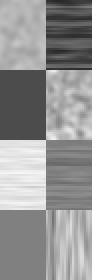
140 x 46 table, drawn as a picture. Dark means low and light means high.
It is made of 4 by 2 panels. Panel 1,1: high, blotchy, faint in contrast. Panel 1,2: low, streaked across. Panel 2,1: low, flat. Panel 2,2: high, blotchy. Panel 3,1: very high, streaked across, faint in contrast. Panel 3,2: middling, streaked across, faint in contrast. Panel 4,1: middling, flat. Panel 4,2: high, streaked downward.
